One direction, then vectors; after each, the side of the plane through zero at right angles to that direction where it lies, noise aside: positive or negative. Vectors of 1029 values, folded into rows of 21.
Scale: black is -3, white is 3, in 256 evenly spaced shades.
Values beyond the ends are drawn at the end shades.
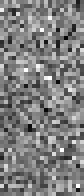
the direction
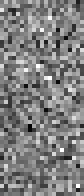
positive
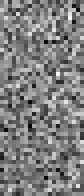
positive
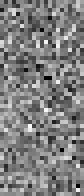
negative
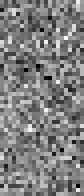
negative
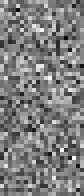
positive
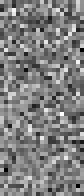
negative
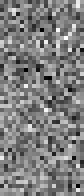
negative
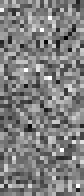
positive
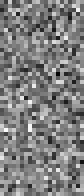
negative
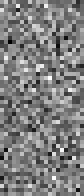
positive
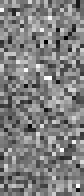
positive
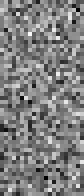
positive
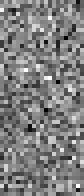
positive
